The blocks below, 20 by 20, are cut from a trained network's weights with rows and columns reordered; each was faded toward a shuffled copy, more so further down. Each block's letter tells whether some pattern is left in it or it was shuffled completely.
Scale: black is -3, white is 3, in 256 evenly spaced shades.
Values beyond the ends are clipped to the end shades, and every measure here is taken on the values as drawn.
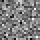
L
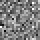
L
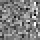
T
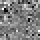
T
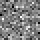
L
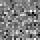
T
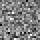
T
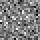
L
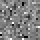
L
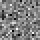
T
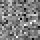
T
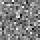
L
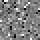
L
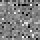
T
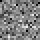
L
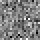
L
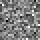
L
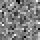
L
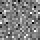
L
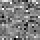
T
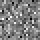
L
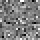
T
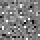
L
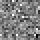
T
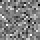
L
